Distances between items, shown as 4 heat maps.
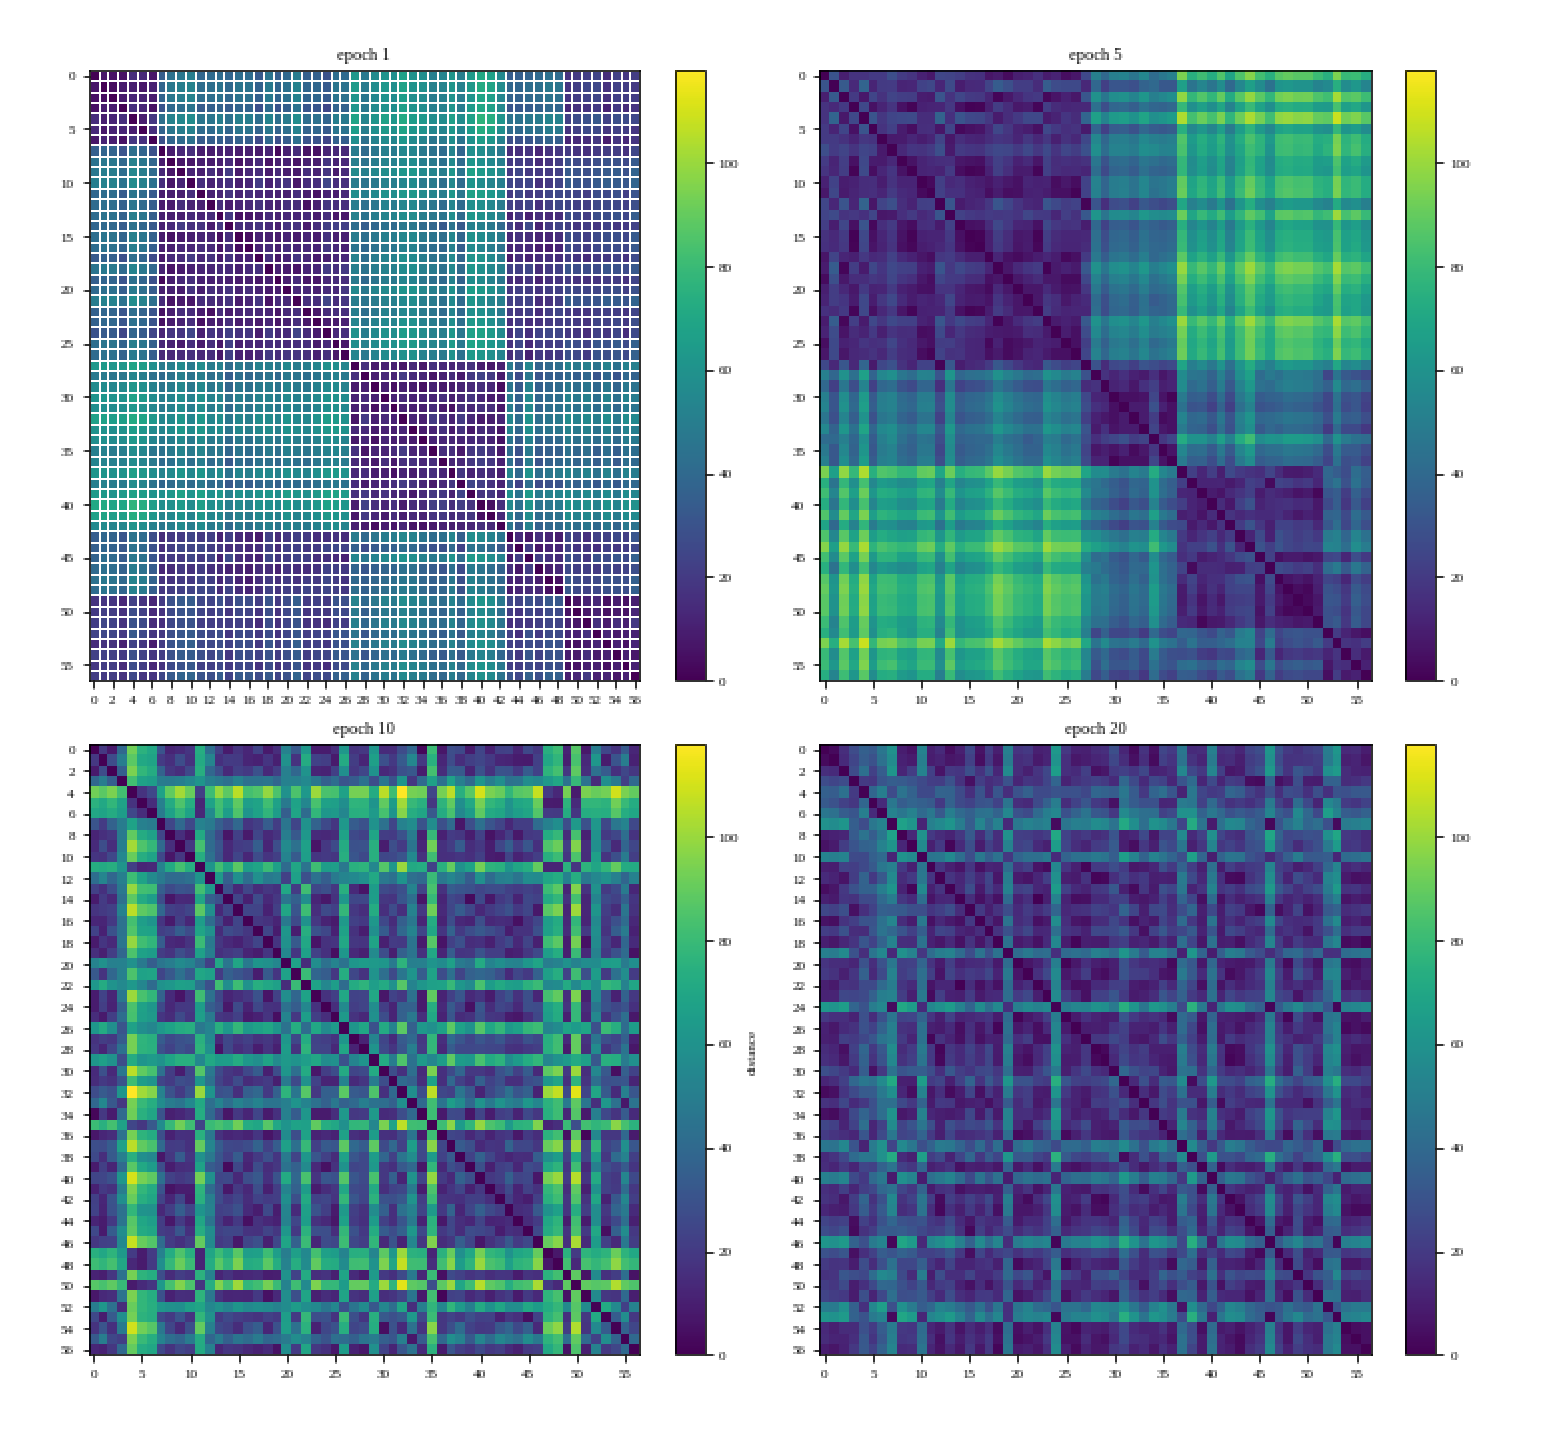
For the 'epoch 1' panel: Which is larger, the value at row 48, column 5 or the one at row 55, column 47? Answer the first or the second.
the first
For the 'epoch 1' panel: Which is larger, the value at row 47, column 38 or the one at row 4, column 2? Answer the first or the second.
the first
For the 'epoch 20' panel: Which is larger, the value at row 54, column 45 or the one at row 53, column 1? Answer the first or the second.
the second
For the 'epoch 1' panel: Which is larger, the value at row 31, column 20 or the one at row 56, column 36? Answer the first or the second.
the first
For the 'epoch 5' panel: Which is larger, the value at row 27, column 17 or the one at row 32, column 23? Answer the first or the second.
the second
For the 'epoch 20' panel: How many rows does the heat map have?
57
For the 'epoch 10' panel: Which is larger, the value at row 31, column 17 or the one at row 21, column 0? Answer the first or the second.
the second
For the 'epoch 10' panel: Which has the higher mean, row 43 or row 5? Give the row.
5
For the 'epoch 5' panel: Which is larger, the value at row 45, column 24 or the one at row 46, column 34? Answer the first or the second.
the first
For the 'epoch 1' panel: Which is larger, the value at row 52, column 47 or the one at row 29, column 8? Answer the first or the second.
the second
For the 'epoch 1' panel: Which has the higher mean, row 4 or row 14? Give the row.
4
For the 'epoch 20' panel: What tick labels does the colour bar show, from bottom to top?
0, 20, 40, 60, 80, 100
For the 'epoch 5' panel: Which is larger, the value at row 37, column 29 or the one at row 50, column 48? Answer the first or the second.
the first
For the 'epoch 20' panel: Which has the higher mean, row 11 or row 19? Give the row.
19
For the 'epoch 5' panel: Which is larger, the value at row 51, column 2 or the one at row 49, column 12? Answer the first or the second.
the first
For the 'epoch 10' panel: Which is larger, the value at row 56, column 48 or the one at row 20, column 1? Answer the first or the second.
the first
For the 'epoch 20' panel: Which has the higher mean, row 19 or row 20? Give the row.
19
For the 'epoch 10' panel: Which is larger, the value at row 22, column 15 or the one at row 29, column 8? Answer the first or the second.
the first
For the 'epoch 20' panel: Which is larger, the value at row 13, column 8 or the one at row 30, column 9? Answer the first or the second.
the second
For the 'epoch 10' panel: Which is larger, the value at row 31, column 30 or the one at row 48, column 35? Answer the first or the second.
the first
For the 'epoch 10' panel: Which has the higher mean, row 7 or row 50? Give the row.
50
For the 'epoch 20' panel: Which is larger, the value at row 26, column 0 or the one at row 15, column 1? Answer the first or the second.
the second
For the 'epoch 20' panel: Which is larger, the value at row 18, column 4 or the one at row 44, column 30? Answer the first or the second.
the first
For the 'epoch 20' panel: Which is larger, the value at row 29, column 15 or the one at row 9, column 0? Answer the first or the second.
the first
